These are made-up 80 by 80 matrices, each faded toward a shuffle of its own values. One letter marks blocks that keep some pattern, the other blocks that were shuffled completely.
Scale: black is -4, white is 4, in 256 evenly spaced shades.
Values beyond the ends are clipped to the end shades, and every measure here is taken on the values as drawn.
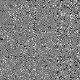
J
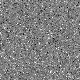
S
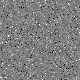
S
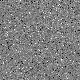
S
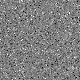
S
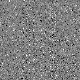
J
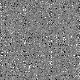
J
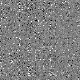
J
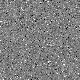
S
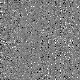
J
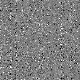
J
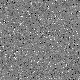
S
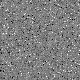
S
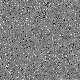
S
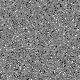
S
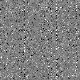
J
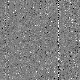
J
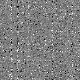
J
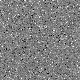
S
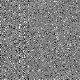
J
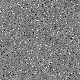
S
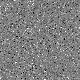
S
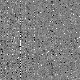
J
